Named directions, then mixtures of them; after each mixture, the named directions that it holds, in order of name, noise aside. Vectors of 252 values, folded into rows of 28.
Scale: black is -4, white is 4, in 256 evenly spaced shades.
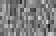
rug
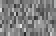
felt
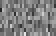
felt, rug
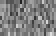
felt, rug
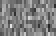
felt, rug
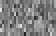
felt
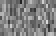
rug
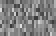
felt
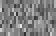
felt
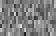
felt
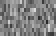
rug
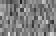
felt, rug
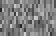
felt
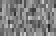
felt, rug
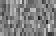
rug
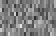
felt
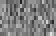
felt, rug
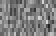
rug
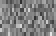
felt, rug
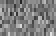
felt, rug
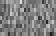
felt, rug
